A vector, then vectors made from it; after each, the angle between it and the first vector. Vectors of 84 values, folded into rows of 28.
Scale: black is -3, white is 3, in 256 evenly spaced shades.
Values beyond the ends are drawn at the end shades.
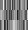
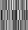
partly opposed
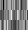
nearly opposite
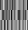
partly aligned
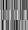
partly opposed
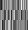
orthogonal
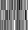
partly aligned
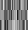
nearly parallel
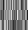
nearly opposite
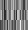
orthogonal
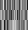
nearly parallel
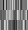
nearly opposite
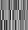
orthogonal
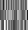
nearly opposite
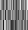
partly opposed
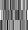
partly aligned
